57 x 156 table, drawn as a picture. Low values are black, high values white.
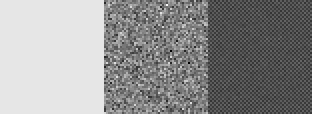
The table splits into one row of 3 panels. Panel 1,1: very high, flat. Panel 1,2: middling, fine-grained, strong in contrast. Panel 1,3: low, checkered.
